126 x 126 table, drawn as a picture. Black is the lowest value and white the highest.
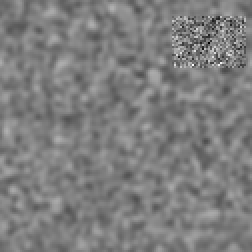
No single row or column stands out from its neighbours. Neither half mirrors the other. Values change most from cell to cell in the top right. No regular stripes run through it. The distribution is heavy-tailed on both sides. No overall slope runs across the table. The texture is blotchy. An odd patch, rougher than its surroundings, sits in the top right.
